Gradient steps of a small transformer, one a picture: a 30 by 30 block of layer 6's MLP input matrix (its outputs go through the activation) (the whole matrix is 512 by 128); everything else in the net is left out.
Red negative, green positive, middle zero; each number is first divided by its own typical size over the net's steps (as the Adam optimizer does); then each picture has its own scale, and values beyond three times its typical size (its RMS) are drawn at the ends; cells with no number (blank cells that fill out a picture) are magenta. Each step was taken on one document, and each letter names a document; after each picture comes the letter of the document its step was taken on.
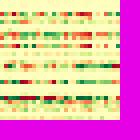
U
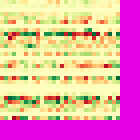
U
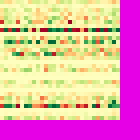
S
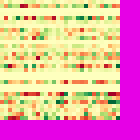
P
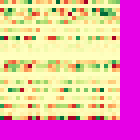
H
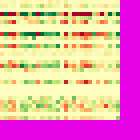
U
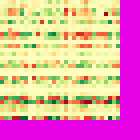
U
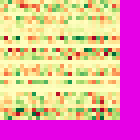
P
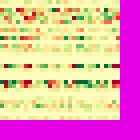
H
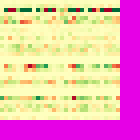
H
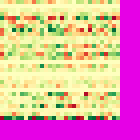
S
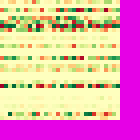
S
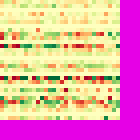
U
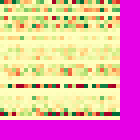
S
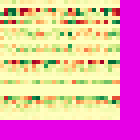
H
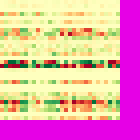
U
